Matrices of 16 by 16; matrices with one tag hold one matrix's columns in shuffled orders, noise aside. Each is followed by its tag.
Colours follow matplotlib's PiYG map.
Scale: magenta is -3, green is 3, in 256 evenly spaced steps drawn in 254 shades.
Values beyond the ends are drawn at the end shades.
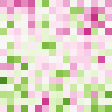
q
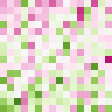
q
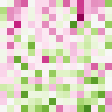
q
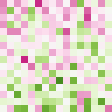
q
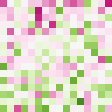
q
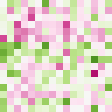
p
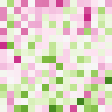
q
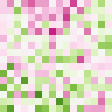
q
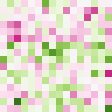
p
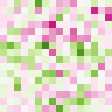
p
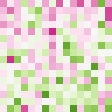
q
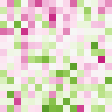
q
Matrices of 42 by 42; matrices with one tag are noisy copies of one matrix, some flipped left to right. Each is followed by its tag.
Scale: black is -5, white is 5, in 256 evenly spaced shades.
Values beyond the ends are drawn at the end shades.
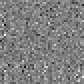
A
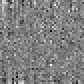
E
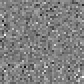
A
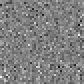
A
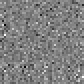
A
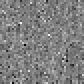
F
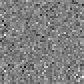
A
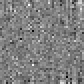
E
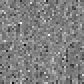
F
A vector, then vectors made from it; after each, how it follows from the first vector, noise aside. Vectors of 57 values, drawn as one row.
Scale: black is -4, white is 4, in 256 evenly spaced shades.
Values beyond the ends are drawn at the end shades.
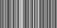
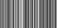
copied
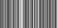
copied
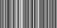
copied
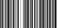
scaled up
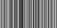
negated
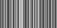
copied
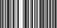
scaled up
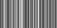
copied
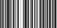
scaled up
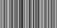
negated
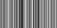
negated
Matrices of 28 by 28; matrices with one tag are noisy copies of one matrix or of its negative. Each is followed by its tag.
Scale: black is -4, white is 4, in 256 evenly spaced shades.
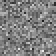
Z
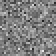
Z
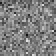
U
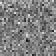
U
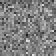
U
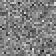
Z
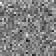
U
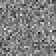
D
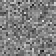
Z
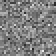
Z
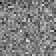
U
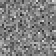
D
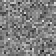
Z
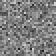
Z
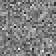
Z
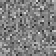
D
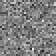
Z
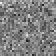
U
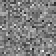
Z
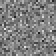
D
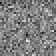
U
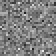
Z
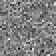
Z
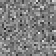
D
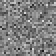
Z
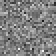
Z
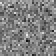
U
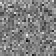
U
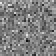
U
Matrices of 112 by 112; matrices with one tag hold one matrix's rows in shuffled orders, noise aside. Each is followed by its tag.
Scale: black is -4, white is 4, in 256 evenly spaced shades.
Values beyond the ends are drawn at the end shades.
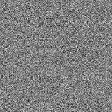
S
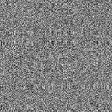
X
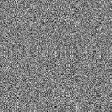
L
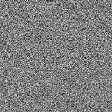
S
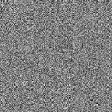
X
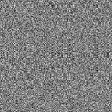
X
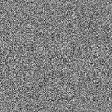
X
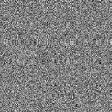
L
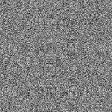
S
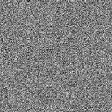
S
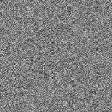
X
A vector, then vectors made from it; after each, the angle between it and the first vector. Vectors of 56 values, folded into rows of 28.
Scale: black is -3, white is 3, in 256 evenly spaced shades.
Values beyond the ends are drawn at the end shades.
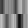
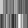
nearly opposite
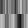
nearly parallel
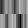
nearly parallel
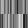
partly opposed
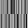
orthogonal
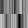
nearly parallel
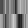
nearly parallel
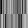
partly aligned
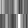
nearly opposite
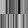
partly opposed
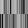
partly opposed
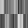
nearly opposite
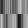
nearly parallel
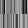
orthogonal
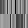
partly aligned
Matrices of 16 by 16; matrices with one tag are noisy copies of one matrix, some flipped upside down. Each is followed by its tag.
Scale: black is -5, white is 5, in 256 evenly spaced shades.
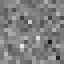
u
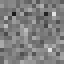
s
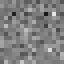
s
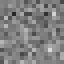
s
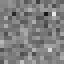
s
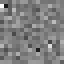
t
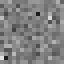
t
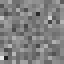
t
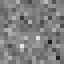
u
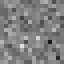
u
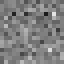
s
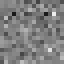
s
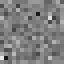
t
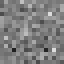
s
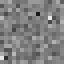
t
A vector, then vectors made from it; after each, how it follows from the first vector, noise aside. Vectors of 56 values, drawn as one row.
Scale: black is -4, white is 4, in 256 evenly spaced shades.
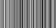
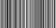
wrapped around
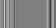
partly zeroed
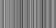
shrunk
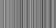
shrunk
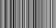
reversed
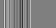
partly zeroed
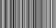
reversed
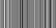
partly zeroed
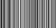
wrapped around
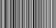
reversed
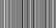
partly zeroed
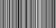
wrapped around
